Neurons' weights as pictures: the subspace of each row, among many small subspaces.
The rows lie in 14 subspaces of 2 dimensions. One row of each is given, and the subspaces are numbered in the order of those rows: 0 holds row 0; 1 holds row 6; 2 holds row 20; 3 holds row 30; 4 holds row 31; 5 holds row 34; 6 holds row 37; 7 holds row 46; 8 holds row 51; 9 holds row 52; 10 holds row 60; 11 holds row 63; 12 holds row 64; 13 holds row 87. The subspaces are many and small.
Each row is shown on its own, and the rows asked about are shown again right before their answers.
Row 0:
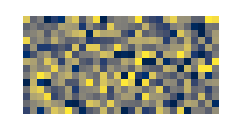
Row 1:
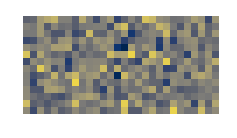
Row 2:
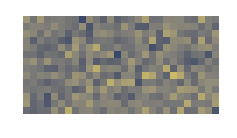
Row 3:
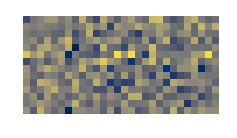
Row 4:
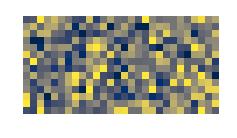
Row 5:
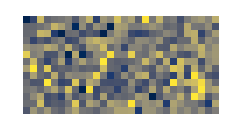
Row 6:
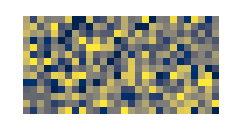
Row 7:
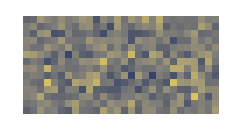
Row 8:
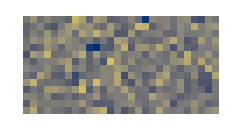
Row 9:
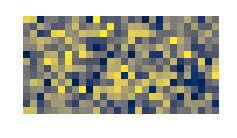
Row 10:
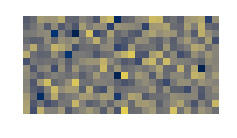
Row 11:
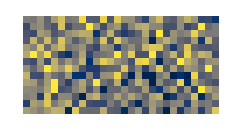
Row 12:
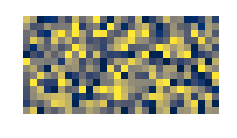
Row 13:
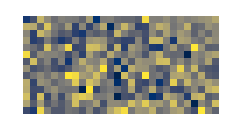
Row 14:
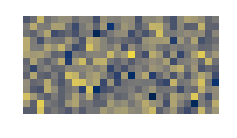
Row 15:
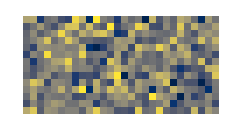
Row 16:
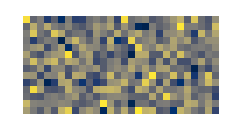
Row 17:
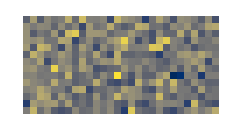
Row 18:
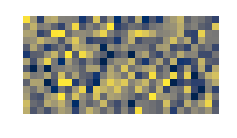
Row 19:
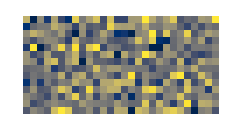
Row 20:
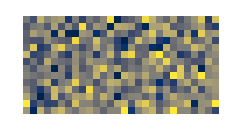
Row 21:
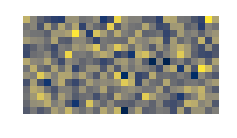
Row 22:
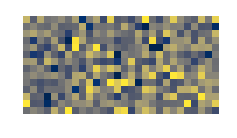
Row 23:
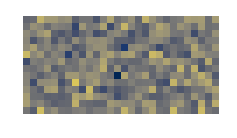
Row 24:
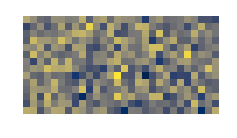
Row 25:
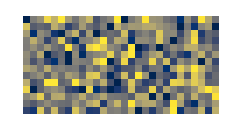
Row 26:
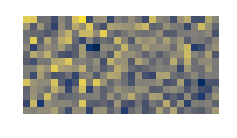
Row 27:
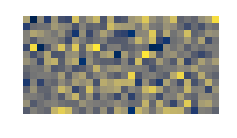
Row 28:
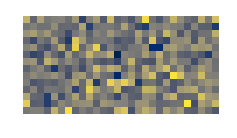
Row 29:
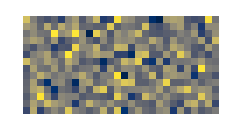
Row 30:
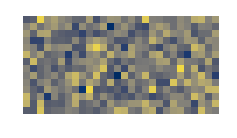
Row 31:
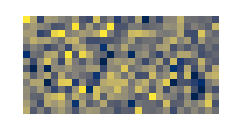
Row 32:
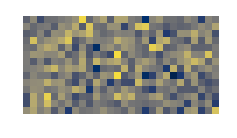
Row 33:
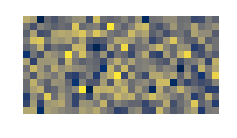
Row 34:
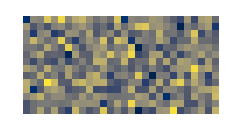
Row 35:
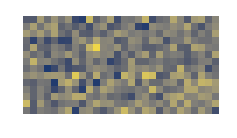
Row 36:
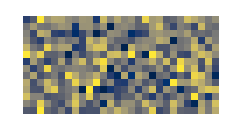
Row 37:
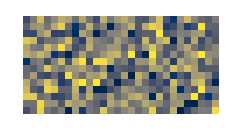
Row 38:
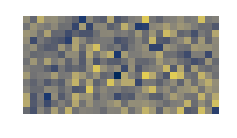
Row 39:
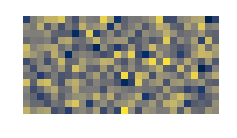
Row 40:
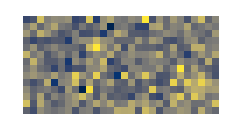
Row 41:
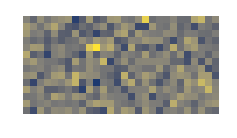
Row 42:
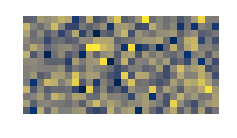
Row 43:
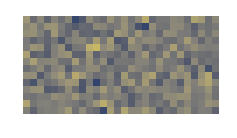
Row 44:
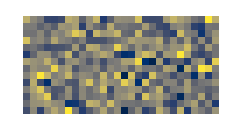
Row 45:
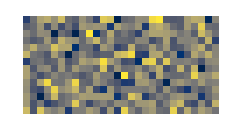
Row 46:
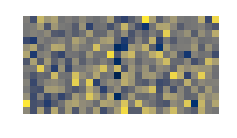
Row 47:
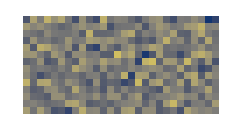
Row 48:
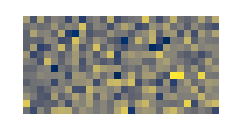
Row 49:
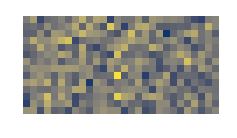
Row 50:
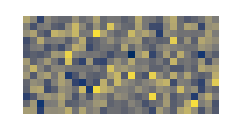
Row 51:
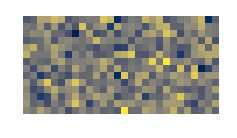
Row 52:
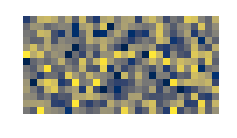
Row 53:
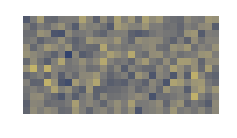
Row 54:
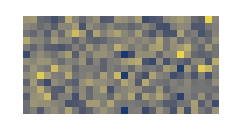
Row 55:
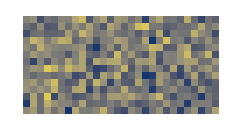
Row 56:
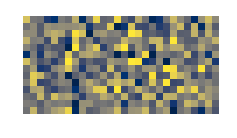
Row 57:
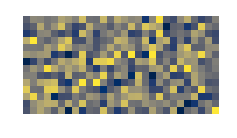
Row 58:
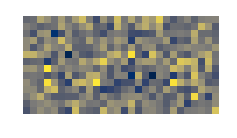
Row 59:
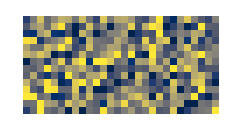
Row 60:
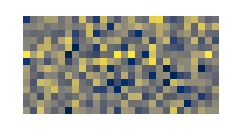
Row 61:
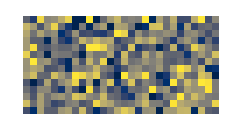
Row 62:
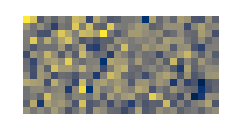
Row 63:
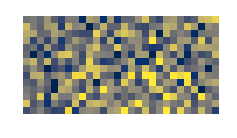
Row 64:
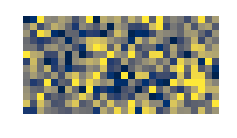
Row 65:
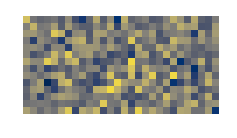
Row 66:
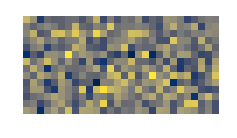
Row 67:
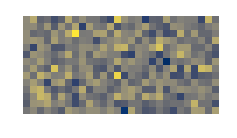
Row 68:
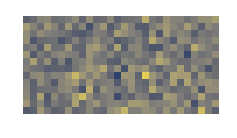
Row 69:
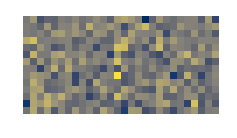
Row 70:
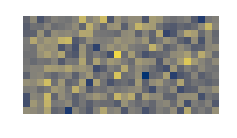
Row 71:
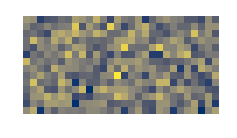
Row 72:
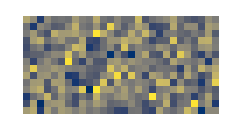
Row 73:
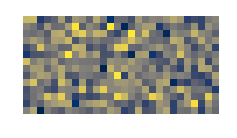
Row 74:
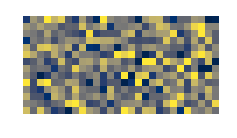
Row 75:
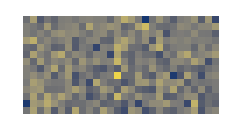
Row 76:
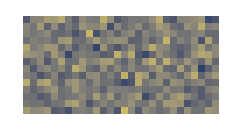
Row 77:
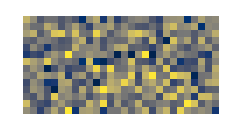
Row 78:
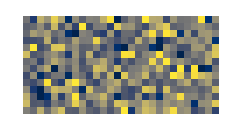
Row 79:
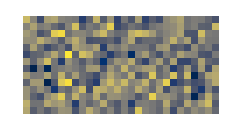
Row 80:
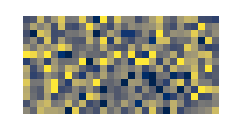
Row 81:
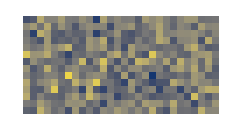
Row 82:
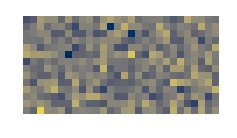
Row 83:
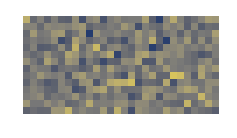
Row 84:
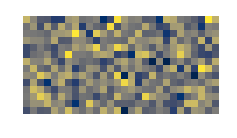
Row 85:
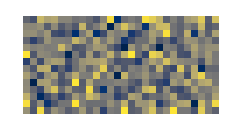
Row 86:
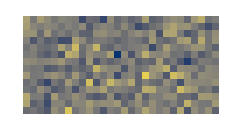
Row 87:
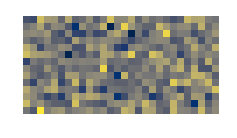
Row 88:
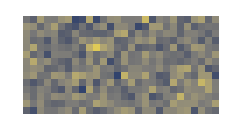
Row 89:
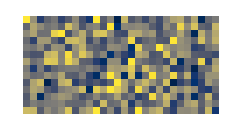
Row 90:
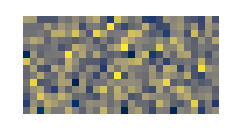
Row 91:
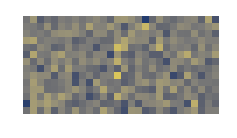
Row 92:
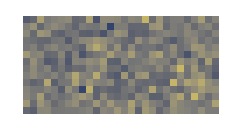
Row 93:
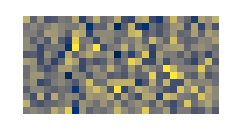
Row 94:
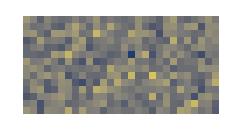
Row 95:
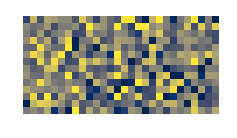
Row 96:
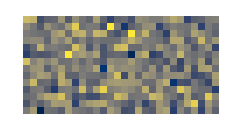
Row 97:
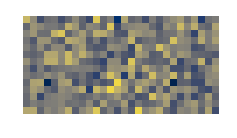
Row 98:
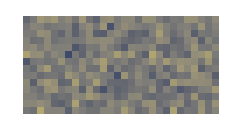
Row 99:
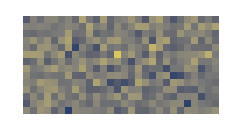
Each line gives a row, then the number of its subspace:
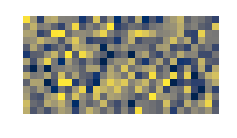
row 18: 4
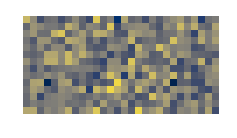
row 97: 1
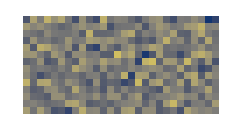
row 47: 0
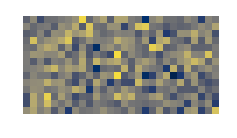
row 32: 9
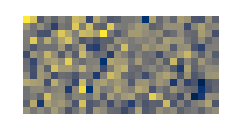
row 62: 4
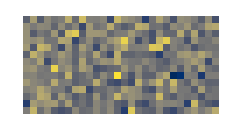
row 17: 2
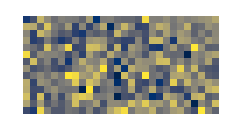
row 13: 11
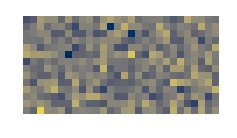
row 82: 13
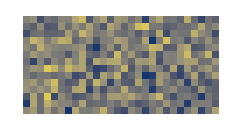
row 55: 3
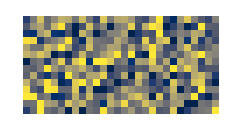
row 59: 6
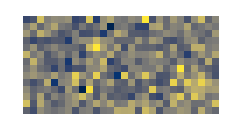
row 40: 12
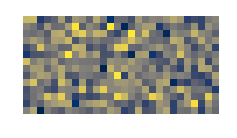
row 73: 13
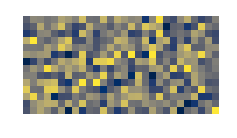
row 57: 6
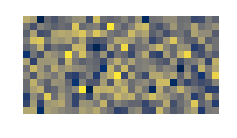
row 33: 3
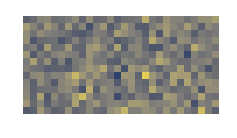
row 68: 11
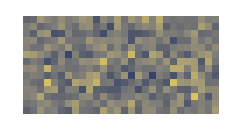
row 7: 12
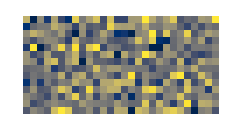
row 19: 0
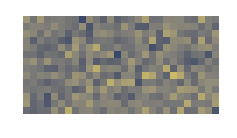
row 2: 9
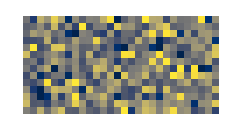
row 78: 8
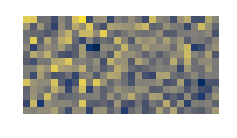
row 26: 4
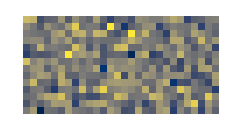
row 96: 13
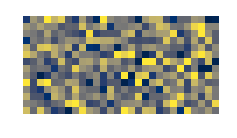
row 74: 0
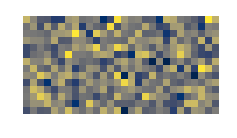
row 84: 8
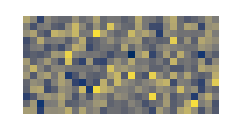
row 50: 6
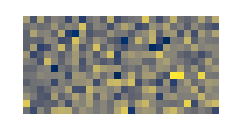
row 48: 2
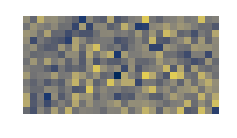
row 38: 9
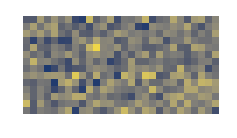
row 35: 12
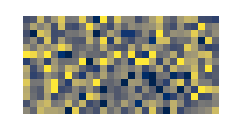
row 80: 11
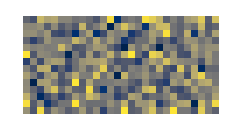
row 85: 10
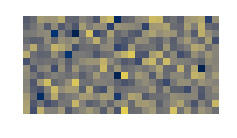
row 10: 2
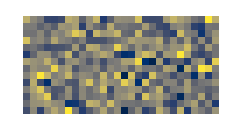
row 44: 0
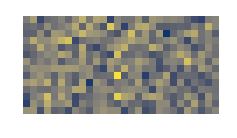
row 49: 13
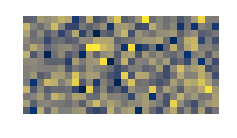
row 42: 5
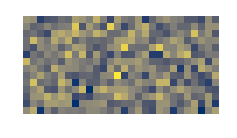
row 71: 9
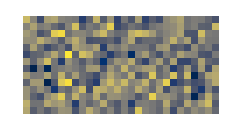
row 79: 4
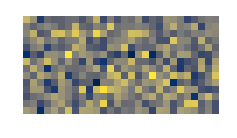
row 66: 3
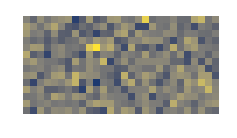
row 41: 5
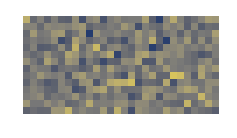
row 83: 2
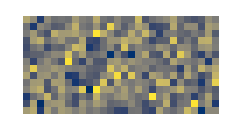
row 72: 6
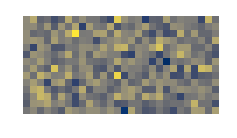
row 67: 8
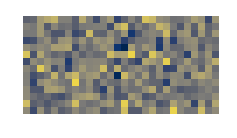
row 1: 7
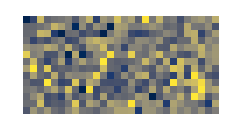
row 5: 4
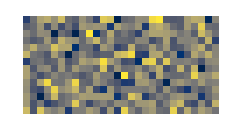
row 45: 2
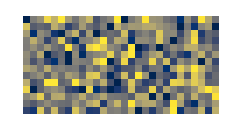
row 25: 5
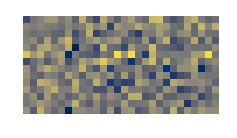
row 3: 10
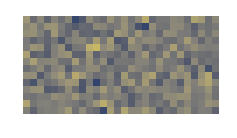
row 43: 5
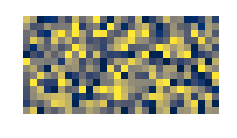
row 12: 9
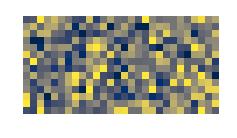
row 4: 3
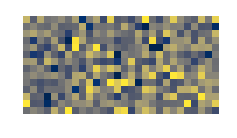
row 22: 10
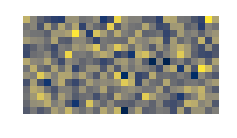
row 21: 8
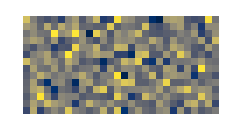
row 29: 2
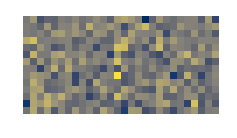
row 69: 7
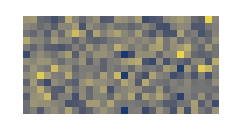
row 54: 0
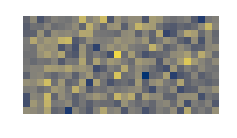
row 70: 13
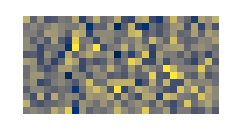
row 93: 7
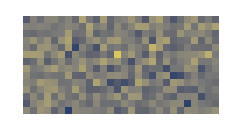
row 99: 10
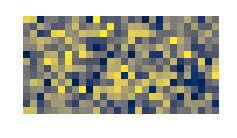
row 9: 12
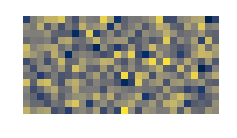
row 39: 8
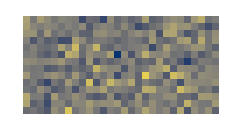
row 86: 13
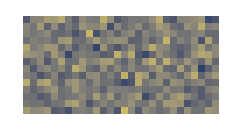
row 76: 8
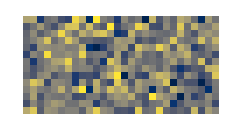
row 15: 1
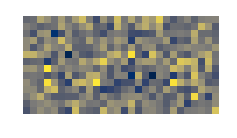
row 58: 12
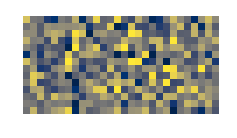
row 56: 7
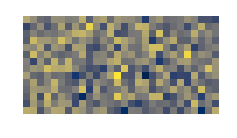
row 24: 11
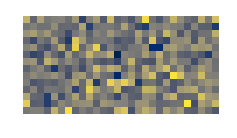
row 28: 10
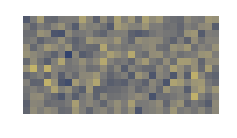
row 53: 4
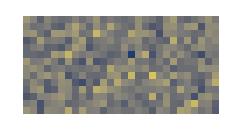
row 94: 6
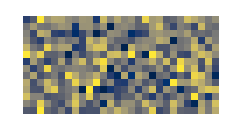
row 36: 3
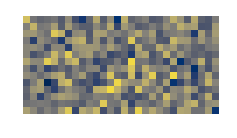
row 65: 1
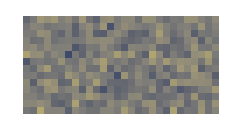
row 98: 9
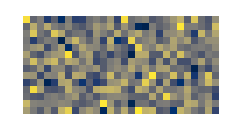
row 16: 5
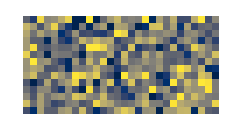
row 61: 1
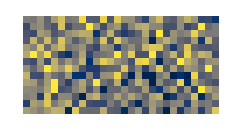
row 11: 11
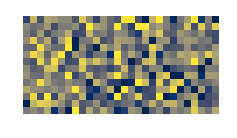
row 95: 7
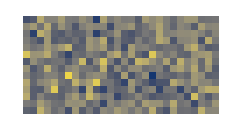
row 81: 11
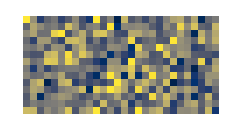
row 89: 1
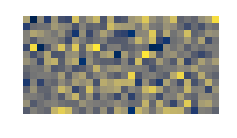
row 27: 0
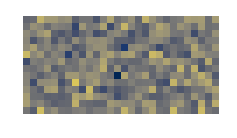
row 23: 9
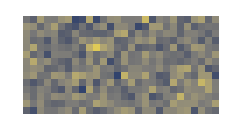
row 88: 1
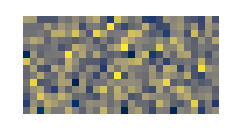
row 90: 10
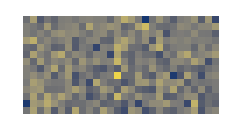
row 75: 7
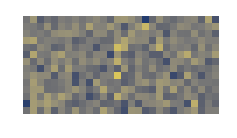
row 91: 7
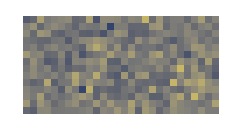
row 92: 12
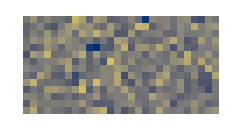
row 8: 5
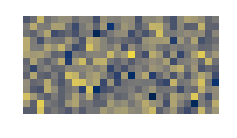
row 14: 6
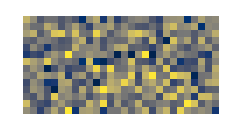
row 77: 3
